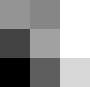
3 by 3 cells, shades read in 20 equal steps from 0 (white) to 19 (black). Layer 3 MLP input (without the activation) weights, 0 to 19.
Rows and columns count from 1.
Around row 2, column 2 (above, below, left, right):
9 12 14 0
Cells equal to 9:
1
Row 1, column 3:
0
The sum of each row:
17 21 34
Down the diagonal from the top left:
8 7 3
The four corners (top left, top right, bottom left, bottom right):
8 0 19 3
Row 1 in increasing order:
0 8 9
